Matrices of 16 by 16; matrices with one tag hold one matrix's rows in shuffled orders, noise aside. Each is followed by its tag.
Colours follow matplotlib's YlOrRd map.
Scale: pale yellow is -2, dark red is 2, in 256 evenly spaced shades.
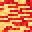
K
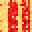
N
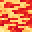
K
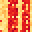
N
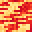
K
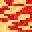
K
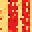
N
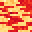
K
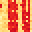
N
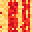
N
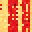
N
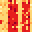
N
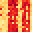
N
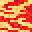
K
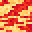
K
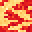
K
